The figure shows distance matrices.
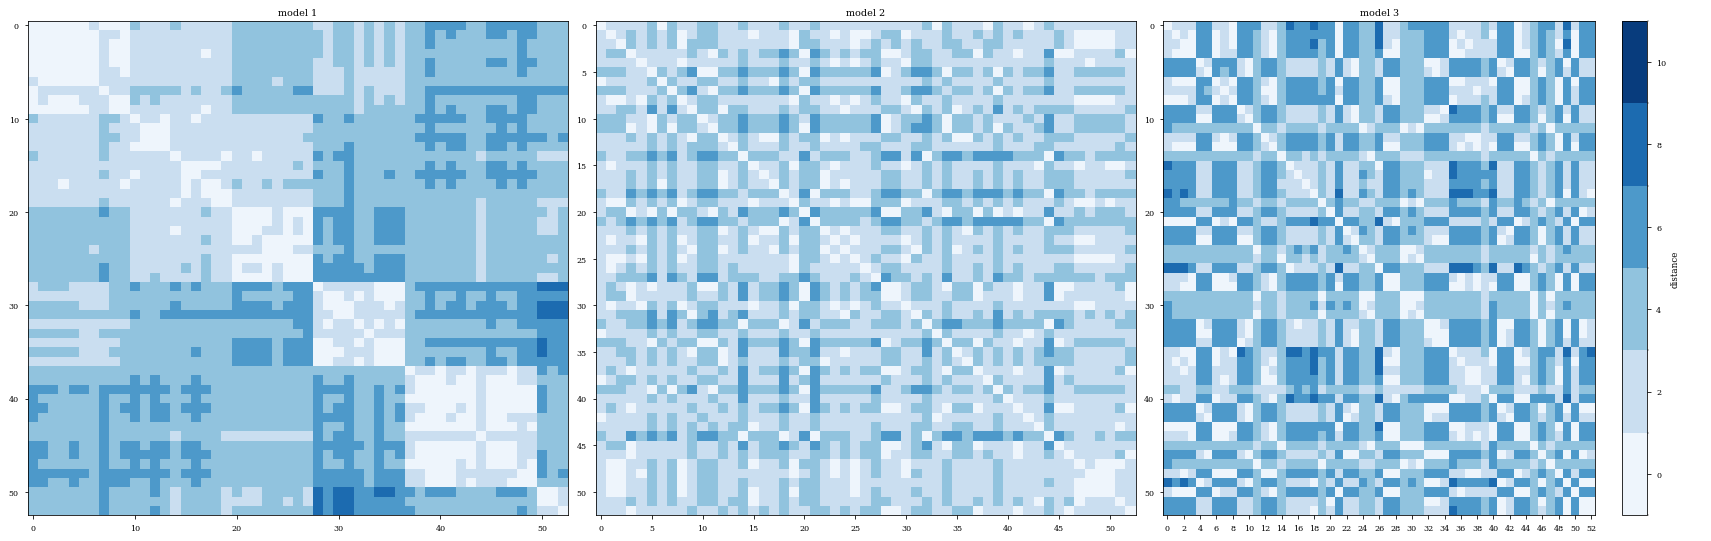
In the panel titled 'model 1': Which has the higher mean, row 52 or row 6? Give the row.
52
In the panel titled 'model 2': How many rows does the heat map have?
53
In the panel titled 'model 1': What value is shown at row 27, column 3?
4
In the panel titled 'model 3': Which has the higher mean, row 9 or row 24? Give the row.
9
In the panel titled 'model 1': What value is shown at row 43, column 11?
4
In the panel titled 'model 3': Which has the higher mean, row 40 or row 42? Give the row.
40
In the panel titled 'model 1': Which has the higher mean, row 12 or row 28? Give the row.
28
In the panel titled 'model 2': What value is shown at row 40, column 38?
2
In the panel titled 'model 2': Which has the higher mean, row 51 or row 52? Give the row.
51
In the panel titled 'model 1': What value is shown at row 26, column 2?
4
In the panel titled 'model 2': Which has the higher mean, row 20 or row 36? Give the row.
20
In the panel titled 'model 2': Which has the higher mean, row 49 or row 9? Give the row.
9
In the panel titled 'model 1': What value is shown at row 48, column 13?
6
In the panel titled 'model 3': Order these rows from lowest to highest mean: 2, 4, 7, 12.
7, 2, 4, 12
